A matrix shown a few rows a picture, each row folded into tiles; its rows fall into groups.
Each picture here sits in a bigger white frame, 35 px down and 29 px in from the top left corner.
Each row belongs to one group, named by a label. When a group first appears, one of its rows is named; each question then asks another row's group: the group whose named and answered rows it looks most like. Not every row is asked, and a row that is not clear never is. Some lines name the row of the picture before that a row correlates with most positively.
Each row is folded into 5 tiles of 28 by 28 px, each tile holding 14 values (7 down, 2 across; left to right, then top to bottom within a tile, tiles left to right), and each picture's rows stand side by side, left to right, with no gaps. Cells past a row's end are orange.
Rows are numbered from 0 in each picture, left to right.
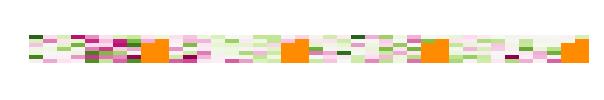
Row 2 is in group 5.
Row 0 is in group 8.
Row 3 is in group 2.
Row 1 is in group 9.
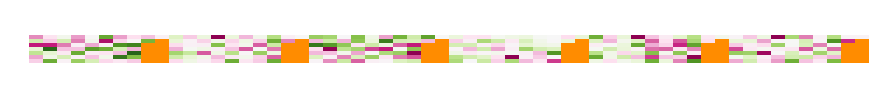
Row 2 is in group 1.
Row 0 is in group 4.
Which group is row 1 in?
8
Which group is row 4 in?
8
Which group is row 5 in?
8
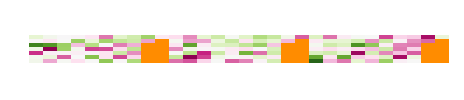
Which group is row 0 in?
1
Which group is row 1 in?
9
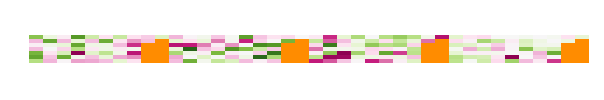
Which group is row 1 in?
4
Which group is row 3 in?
2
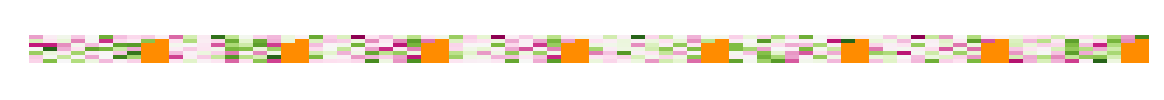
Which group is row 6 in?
8
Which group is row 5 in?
5
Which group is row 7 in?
9
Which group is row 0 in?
4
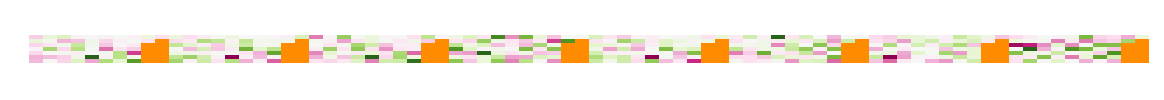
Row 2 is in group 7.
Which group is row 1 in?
2
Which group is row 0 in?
7
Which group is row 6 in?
9
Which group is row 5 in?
5
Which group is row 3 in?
5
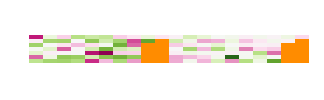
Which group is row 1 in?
7
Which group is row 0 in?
5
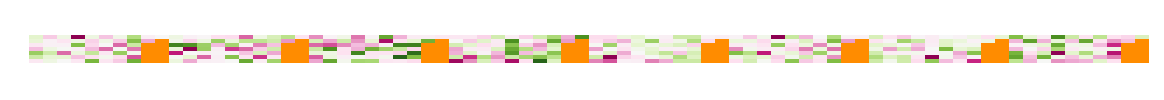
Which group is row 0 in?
8
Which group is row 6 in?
2
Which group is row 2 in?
4
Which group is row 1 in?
1
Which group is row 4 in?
9
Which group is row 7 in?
1
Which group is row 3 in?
9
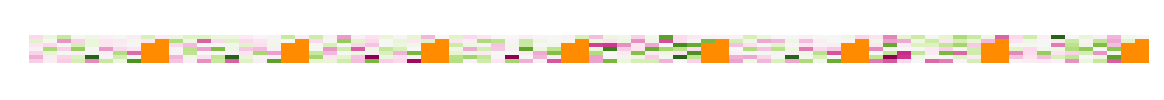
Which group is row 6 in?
9
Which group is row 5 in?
7
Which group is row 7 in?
5
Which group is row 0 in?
7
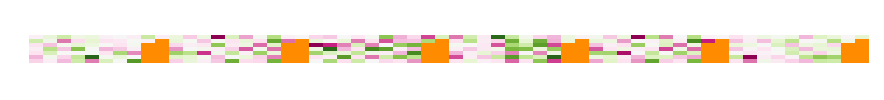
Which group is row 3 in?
5
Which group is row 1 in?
8
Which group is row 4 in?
8
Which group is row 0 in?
7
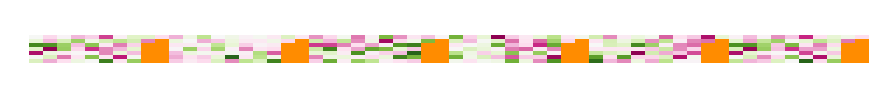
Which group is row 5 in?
1
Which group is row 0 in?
1
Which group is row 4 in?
1
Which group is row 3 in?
8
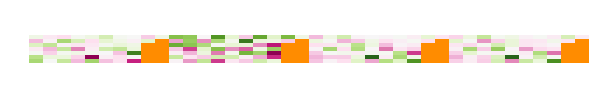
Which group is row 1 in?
1
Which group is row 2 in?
7
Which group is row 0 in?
2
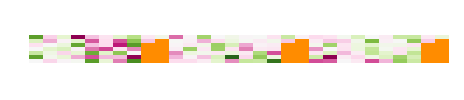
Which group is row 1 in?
7
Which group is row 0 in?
8
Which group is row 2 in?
9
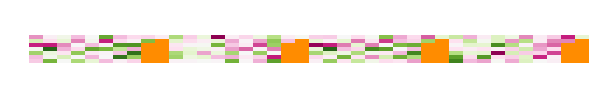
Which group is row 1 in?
8
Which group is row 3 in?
1
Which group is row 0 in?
4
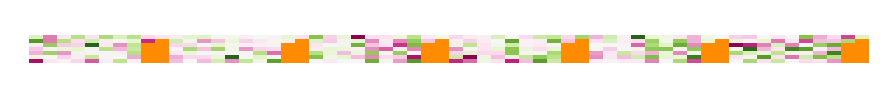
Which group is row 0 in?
9
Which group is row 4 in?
5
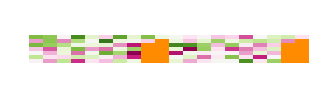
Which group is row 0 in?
1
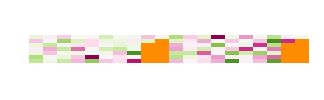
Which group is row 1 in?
8
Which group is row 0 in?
2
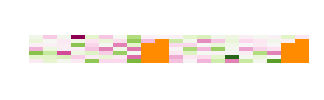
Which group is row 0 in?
8
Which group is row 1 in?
7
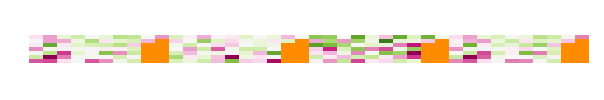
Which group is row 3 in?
9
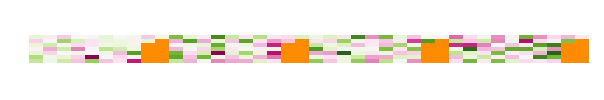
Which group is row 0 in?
2
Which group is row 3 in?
4
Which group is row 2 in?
5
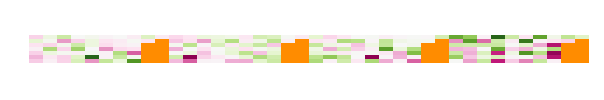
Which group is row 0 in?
7
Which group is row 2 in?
2
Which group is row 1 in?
9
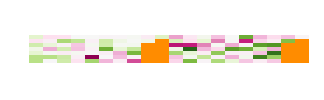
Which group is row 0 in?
2
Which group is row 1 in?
4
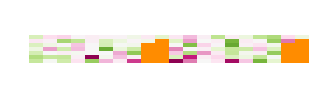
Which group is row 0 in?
2
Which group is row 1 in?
9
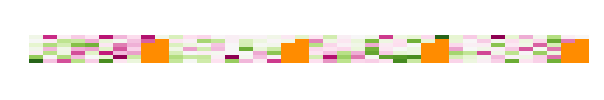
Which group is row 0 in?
1
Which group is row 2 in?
9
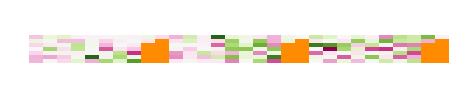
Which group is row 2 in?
1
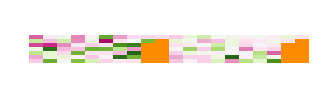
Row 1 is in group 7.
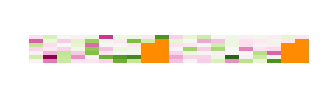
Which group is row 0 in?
9
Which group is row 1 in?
7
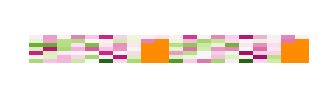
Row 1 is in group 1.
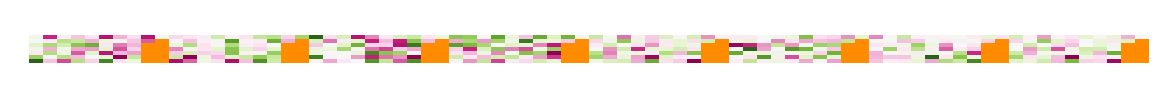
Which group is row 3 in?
1
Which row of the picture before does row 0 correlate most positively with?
1
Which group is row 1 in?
9
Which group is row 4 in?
2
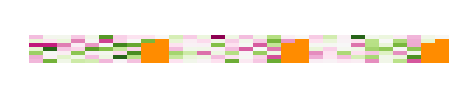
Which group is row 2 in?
5
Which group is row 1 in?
8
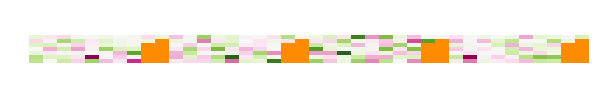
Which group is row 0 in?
2
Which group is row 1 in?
7
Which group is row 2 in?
5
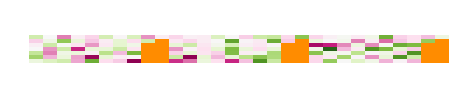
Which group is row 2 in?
4
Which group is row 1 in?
9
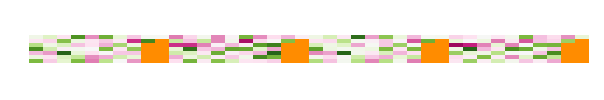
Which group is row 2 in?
5
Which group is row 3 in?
4
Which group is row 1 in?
4
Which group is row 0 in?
5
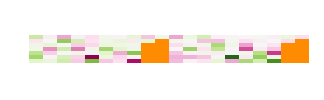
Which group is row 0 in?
2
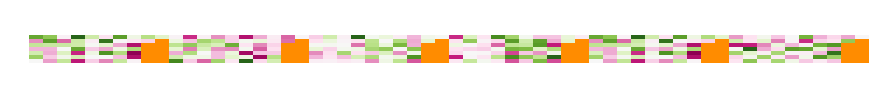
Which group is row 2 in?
5
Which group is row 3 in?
5
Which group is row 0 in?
1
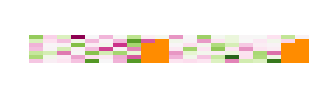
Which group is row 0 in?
8
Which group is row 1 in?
7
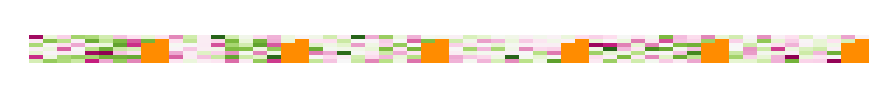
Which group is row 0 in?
5
